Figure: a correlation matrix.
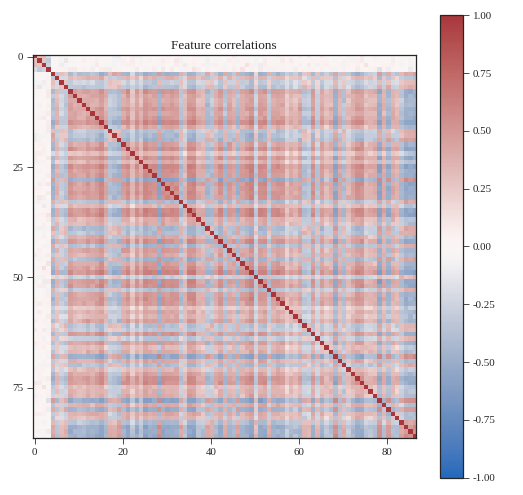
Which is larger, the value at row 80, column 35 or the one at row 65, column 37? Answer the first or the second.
the second
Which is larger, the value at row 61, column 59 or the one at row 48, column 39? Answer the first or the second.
the first
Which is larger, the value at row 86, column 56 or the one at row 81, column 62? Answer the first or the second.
the second
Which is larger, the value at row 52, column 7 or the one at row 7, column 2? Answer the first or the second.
the second
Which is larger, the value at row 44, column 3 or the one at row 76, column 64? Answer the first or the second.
the first
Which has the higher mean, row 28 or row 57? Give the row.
57
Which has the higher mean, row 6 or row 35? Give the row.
35
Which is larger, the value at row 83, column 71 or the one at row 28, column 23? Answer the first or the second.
the first
